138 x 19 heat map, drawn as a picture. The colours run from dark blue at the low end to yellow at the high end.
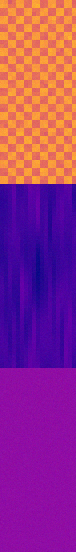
It is made of 3 by 1 panels. Panel 1,1: high, checkered. Panel 2,1: very low, streaked downward, faint in contrast. Panel 3,1: low, flat.
